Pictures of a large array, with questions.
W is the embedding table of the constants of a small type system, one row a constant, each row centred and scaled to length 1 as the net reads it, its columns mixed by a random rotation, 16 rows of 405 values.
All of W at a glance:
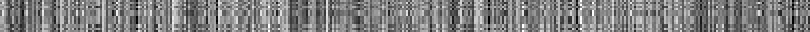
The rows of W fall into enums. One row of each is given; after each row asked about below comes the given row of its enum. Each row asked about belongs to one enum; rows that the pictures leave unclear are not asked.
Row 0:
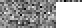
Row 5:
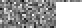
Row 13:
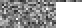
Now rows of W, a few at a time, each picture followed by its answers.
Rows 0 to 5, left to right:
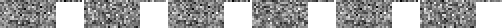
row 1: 5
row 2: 0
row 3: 13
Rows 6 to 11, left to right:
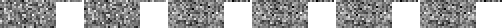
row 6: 5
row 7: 5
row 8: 0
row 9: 0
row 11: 0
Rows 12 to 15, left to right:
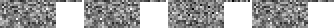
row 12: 13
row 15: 13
